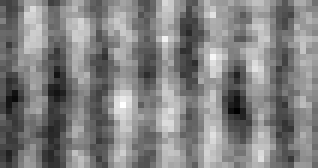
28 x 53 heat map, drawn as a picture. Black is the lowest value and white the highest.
Average level on the scale: 50%. Stripes: upright, repeating 7 times. Grain: streaks running down.
